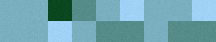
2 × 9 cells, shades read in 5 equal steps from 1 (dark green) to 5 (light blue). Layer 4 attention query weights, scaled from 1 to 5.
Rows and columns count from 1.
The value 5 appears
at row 1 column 6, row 1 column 9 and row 2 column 3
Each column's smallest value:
4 4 1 3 3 3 4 3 3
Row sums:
34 33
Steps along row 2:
same up down down same up down same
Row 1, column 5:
4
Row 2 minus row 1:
0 0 4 1 -1 -2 0 -1 -2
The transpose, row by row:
4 4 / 4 4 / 1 5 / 3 4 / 4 3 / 5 3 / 4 4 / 4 3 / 5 3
